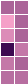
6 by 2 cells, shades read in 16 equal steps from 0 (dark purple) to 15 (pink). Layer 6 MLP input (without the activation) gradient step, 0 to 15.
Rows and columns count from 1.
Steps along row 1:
same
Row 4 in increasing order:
0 11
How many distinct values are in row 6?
1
